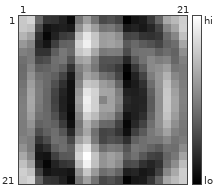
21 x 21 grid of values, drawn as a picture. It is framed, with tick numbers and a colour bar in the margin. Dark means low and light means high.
Slope: none. Rings: centred on the centre. Grain: streaks running down. Stripes: upright, repeating 2 times.
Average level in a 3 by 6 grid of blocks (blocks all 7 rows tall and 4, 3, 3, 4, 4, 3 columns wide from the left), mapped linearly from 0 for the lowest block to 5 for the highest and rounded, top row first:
215214
305214
215214
